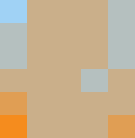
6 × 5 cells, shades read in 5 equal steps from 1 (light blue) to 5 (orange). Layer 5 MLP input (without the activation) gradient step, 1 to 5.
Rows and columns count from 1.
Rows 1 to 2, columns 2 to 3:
3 3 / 3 3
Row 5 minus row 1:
3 0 0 0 1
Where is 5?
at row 6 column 1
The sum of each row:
12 13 13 14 16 18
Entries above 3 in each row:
0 0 0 0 1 2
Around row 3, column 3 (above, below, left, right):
3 3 3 3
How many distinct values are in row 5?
2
